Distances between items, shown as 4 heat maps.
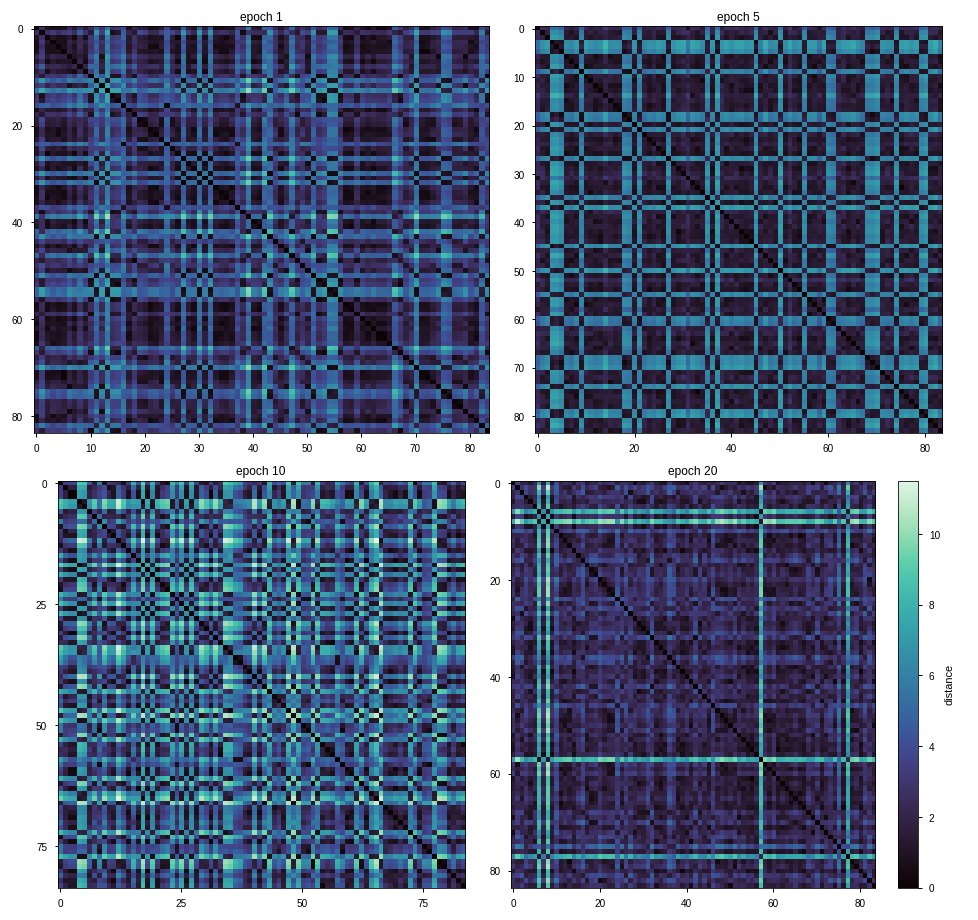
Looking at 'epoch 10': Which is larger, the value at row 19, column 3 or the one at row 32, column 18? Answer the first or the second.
the first
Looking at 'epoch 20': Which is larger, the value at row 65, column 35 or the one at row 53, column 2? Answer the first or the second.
the first
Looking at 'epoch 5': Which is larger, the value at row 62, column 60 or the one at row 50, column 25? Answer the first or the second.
the second
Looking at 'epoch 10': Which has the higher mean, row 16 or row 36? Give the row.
36
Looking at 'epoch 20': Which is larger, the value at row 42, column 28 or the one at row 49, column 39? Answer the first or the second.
the first
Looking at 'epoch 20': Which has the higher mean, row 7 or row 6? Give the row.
6
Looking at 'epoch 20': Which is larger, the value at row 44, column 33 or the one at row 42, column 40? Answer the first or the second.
the second
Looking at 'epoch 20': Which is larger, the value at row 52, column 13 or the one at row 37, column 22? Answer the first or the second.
the second
